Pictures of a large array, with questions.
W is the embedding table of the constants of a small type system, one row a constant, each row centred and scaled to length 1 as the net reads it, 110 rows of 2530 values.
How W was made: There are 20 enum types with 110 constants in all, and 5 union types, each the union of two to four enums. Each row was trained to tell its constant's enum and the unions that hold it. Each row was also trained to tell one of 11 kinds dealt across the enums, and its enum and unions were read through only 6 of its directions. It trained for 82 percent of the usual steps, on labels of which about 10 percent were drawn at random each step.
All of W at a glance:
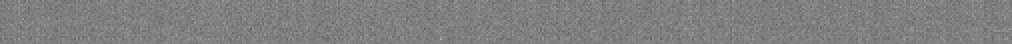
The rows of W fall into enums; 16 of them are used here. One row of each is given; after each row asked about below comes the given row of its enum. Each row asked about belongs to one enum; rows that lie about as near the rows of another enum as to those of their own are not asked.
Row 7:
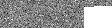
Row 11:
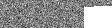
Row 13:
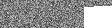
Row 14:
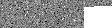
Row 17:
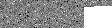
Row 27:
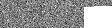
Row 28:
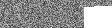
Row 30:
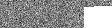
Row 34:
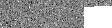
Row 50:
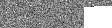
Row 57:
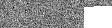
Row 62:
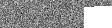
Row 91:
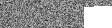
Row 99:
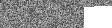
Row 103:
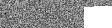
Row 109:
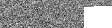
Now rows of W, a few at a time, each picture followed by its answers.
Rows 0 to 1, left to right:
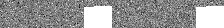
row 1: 99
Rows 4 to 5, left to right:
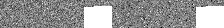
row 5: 27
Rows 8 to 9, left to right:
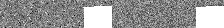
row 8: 28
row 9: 17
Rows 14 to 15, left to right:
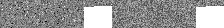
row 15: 103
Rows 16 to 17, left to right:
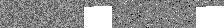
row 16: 91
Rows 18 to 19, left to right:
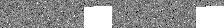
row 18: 57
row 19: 34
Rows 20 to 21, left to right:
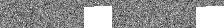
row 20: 28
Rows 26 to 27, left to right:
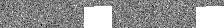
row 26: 57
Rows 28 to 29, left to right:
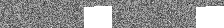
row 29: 103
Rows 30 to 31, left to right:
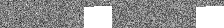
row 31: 91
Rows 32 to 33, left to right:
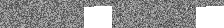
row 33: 7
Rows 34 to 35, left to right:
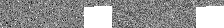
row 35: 28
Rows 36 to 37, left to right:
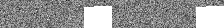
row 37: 99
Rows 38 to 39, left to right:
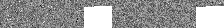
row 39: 11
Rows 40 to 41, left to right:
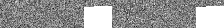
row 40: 103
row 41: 50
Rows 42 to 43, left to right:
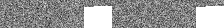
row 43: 11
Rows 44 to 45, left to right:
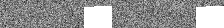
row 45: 91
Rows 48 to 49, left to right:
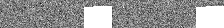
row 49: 57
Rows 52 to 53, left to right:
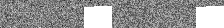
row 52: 103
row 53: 28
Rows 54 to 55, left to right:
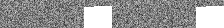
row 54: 30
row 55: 62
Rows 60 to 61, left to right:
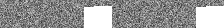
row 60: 103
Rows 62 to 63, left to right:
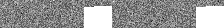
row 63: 91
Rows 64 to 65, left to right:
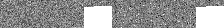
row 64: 17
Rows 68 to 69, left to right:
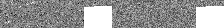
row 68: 109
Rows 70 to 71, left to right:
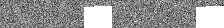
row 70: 34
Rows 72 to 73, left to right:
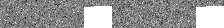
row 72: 27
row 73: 34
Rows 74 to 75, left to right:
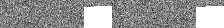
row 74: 99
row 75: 57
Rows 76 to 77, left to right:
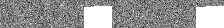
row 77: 57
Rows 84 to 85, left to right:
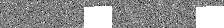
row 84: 17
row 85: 34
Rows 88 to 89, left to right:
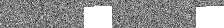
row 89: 109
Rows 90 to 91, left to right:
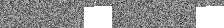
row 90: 14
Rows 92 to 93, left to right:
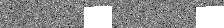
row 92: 27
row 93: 17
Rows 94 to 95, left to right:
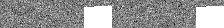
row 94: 50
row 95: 50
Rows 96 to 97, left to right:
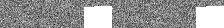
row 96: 34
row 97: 99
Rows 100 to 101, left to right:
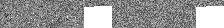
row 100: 14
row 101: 99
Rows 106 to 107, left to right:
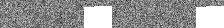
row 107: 28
